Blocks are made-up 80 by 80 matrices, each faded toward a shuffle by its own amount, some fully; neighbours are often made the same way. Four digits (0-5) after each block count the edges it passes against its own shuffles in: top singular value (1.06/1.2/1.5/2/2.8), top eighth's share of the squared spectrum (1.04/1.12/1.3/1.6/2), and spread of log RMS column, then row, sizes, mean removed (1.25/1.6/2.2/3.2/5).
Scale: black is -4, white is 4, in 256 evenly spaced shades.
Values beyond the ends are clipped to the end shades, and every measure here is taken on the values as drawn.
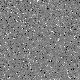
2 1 0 0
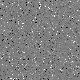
2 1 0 0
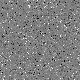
0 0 0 0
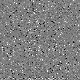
3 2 1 1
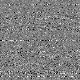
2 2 0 3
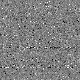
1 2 0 2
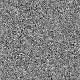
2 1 0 0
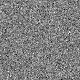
1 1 0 0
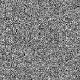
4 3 2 2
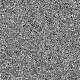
1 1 0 0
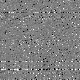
4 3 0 2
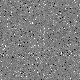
1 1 0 0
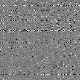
4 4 1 3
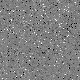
2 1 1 0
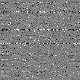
4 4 1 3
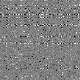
4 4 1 3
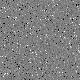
0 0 0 0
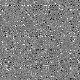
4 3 1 2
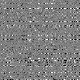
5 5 2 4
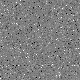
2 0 0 0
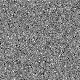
1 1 0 0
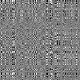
5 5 4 3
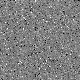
1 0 0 0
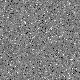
0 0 0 0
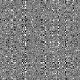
4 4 3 2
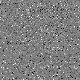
3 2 1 1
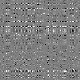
5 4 3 3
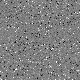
0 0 0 0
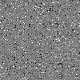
2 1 0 0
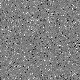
2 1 0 0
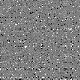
4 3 1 2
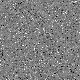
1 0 0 0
